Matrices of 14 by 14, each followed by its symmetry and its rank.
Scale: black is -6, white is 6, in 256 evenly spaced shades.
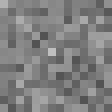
symmetric, full rank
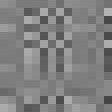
neither, rank two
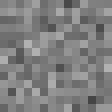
neither, full rank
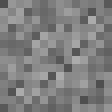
symmetric, full rank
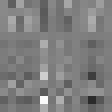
neither, rank two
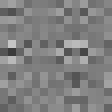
neither, rank two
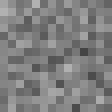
neither, full rank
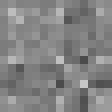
symmetric, rank three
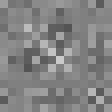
symmetric, rank three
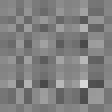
symmetric, rank one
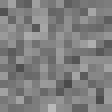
neither, full rank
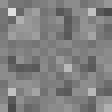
symmetric, rank three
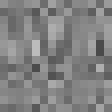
neither, rank two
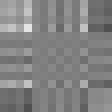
symmetric, rank one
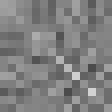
symmetric, rank three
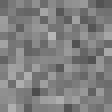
neither, full rank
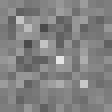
symmetric, rank three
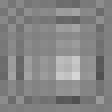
symmetric, rank one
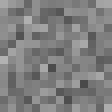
neither, full rank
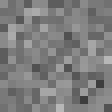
symmetric, full rank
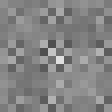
symmetric, rank three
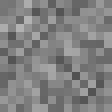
symmetric, full rank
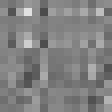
neither, rank two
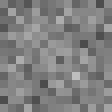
symmetric, full rank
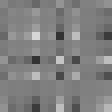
symmetric, rank one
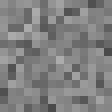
symmetric, full rank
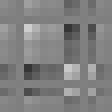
symmetric, rank one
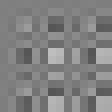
symmetric, rank one
